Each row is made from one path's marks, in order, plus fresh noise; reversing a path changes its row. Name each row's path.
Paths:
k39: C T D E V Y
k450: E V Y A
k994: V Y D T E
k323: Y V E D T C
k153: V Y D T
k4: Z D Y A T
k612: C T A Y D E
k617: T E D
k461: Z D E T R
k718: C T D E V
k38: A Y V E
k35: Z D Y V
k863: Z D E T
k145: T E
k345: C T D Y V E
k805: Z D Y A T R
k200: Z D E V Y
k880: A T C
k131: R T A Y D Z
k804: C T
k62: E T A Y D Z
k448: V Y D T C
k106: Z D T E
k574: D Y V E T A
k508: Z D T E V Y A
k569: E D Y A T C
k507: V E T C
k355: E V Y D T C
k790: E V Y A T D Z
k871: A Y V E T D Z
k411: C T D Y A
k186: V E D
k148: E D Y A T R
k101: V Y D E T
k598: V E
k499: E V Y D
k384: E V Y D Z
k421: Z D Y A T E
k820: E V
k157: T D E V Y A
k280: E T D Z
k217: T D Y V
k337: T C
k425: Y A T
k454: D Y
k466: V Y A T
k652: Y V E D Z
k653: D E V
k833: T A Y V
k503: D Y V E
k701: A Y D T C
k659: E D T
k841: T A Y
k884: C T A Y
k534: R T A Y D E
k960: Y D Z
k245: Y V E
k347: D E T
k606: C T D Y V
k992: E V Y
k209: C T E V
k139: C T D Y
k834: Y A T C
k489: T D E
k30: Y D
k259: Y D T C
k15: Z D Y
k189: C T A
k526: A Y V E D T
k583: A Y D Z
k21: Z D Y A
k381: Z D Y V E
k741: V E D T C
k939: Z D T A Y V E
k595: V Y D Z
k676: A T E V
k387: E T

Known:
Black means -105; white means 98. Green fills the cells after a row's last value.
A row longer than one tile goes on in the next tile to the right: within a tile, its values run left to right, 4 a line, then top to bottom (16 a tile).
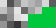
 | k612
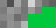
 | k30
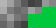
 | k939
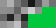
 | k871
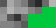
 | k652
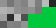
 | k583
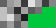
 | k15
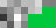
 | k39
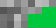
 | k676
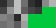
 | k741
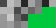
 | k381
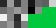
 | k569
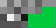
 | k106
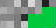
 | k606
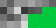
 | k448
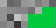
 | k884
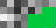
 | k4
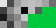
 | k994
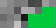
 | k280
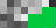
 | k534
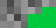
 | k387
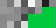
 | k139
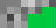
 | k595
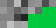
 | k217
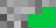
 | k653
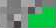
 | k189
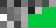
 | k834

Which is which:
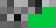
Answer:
k659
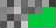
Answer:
k701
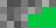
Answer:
k841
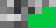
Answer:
k421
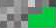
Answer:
k960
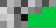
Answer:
k35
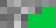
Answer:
k820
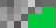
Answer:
k804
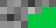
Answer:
k38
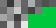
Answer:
k259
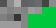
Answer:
k245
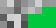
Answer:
k200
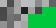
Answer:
k153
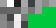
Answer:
k790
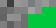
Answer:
k145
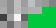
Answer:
k718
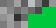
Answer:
k454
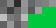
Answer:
k425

